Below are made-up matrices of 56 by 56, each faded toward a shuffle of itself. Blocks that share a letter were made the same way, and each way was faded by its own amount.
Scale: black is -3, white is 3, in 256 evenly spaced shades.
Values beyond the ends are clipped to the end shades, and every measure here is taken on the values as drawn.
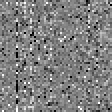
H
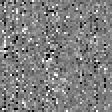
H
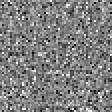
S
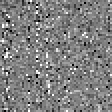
H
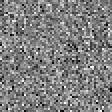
S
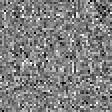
S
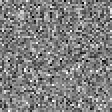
S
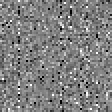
H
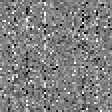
H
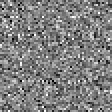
S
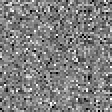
S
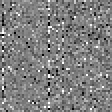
H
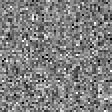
S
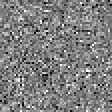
S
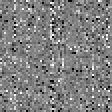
H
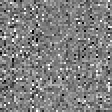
H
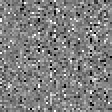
H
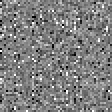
H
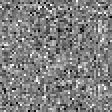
S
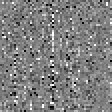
H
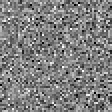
S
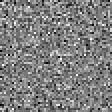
S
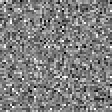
S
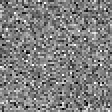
S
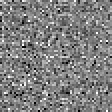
S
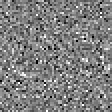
S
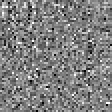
S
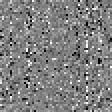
H
